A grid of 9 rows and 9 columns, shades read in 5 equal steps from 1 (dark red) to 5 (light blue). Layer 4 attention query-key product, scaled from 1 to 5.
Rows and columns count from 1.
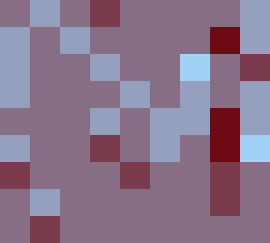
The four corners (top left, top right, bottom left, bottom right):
3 4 3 3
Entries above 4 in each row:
0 0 1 0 0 1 0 0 0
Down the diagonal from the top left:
3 3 3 3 3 4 3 2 3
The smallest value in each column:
2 2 3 2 2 3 3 1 2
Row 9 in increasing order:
2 3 3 3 3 3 3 3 3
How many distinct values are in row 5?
3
